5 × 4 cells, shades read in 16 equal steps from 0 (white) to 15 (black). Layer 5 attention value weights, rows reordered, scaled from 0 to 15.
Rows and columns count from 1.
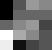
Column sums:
40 45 39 47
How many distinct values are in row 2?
2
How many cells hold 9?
4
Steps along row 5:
up down down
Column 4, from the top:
7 9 11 10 10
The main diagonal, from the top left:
15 9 6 10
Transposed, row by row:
15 15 9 0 1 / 10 9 7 5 14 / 6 9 6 7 11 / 7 9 11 10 10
